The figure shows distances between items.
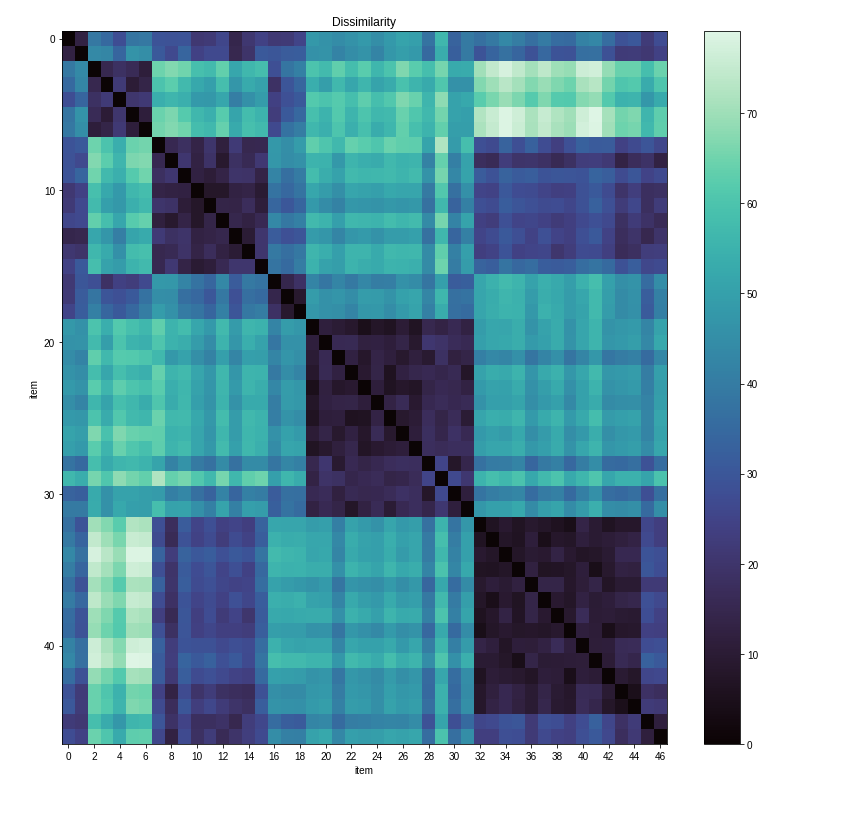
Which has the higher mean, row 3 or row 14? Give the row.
3
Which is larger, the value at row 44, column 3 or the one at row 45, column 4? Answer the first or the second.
the first
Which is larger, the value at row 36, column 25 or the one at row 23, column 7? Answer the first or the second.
the second
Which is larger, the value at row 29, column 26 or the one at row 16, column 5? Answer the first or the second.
the second
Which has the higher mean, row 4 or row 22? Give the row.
4
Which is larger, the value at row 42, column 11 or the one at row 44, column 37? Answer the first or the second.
the first
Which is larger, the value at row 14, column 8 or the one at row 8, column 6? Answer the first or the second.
the second
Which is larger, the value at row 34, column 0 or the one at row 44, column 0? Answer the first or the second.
the first
